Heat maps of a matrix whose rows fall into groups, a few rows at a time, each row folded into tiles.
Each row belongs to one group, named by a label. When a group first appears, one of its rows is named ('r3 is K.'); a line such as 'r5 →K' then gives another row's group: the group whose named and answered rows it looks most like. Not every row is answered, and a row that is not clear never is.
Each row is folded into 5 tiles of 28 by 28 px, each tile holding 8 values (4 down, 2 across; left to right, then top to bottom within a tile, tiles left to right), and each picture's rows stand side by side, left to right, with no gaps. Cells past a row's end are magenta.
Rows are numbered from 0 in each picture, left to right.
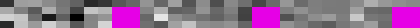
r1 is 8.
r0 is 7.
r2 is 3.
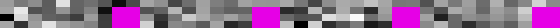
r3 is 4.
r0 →8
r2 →3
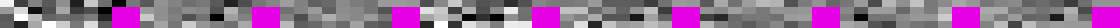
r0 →8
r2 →3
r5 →4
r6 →4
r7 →7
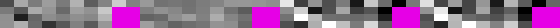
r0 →4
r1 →3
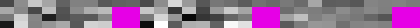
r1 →7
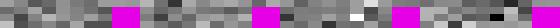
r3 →7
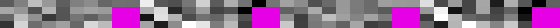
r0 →7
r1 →8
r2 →3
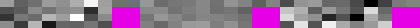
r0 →3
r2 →7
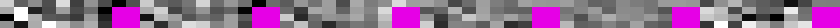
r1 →8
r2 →4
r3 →3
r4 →3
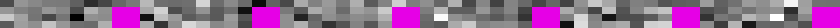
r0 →7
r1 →8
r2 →4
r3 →8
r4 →7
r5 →3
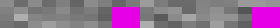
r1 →3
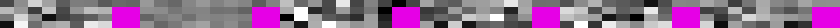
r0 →7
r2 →8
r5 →3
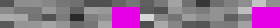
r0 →7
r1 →4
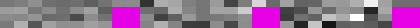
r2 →3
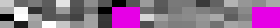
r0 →8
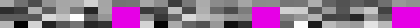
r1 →3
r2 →7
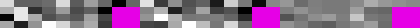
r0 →8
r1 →8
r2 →3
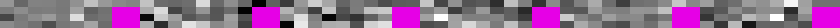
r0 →3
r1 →8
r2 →7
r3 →8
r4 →4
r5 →3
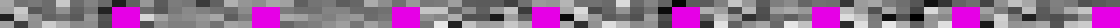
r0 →8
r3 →7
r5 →7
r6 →7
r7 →7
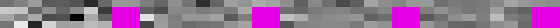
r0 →7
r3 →3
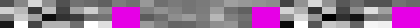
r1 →3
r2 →7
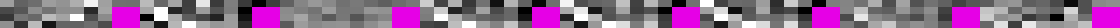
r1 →8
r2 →7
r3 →8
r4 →8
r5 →8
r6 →8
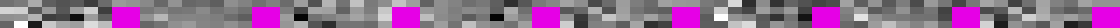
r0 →7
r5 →8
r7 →3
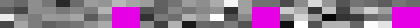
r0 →4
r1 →3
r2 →7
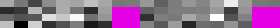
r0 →3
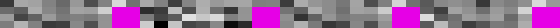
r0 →4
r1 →3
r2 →4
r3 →4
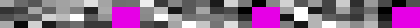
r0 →3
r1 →8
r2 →8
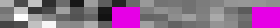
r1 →3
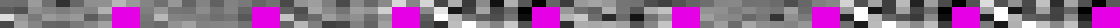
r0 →4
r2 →4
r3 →8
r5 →7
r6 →8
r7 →8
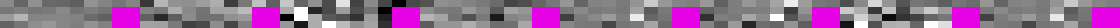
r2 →8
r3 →7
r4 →3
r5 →3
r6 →7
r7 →3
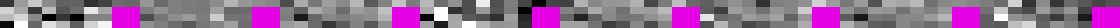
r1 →3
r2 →4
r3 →8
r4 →4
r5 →4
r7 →8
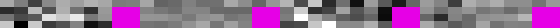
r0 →3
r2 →8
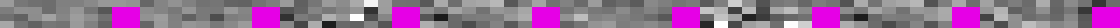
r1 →7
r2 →3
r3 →4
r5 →7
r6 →4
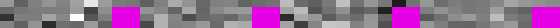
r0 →3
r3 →3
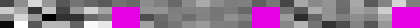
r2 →4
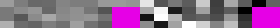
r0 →3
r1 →8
